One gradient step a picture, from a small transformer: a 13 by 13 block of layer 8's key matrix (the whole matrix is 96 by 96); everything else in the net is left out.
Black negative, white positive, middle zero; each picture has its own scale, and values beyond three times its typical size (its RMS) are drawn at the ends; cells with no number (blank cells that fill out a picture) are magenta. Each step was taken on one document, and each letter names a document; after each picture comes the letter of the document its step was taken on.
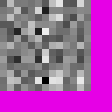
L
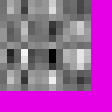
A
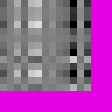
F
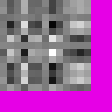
A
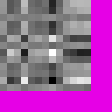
A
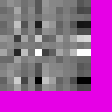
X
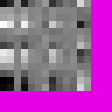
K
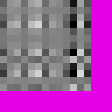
F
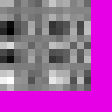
L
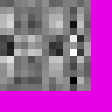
X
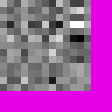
A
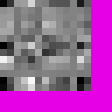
X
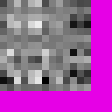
F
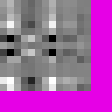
X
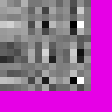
L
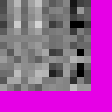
F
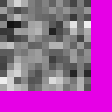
L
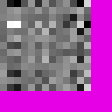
L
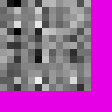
L
